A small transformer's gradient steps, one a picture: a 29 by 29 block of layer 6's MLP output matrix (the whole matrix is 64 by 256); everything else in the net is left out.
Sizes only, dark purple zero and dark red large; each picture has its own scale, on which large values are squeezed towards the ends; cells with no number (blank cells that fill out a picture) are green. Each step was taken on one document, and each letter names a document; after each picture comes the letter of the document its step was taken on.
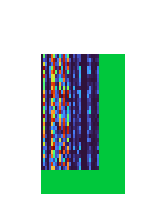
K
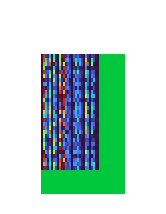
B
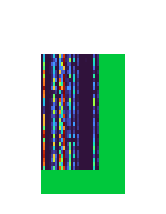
B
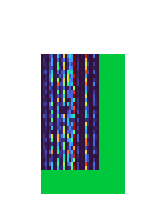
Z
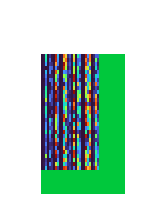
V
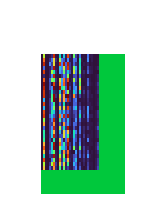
K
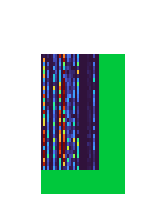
B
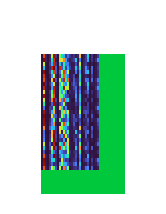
K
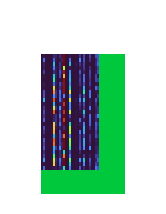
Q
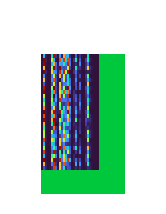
K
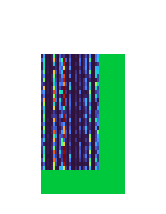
Q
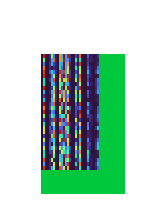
K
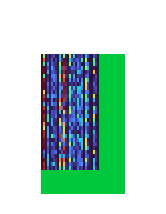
B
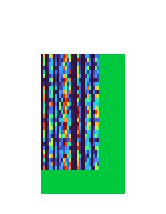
V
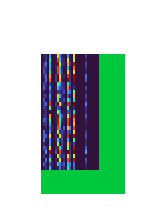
Z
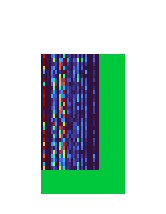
B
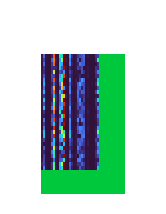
Q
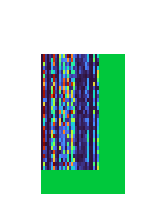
K
